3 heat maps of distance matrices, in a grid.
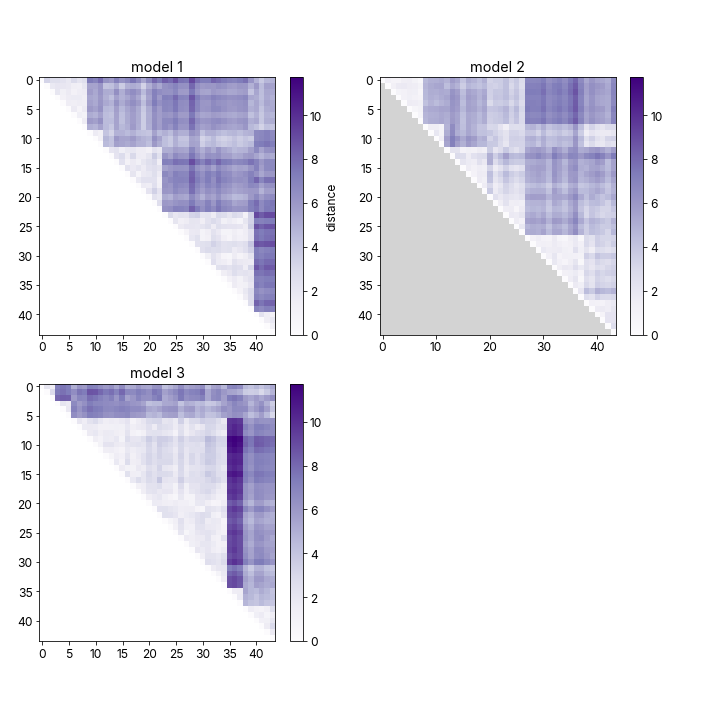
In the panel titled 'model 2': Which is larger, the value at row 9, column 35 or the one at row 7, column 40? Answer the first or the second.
the second
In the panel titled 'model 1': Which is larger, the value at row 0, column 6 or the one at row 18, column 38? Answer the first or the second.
the second
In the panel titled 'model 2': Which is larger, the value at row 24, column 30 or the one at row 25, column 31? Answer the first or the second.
the first
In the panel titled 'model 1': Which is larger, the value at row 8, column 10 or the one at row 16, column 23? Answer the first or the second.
the second
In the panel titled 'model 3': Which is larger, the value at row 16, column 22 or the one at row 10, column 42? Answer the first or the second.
the second
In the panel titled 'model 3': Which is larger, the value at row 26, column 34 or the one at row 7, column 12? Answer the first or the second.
the first
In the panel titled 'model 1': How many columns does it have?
44
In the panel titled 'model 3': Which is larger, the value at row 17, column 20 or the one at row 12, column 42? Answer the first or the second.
the second
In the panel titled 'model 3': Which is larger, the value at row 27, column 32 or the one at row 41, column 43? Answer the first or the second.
the second
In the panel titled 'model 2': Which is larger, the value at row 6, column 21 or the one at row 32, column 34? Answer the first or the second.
the first
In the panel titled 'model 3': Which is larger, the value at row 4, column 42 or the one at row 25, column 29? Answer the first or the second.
the first
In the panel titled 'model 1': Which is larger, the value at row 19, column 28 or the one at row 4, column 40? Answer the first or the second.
the first
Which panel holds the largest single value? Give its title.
model 3
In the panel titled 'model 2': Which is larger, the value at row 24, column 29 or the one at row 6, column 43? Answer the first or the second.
the second
